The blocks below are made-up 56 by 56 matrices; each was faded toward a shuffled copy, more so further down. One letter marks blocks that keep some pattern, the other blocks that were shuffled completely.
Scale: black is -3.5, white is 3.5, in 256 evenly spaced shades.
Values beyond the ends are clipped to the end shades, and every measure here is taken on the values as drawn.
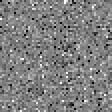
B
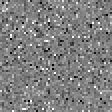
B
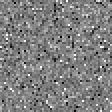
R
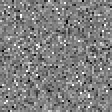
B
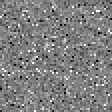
R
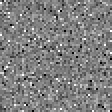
R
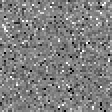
R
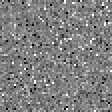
R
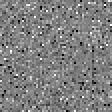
B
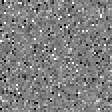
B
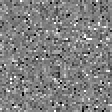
B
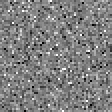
R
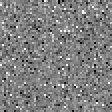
R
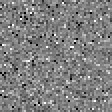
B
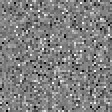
B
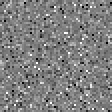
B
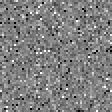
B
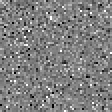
B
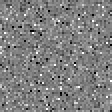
R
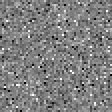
R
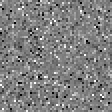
R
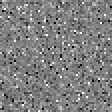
R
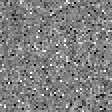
R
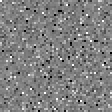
R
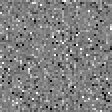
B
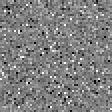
R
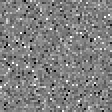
R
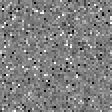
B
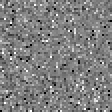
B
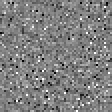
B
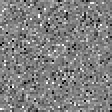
B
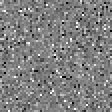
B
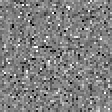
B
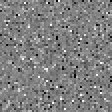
R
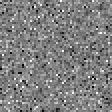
R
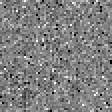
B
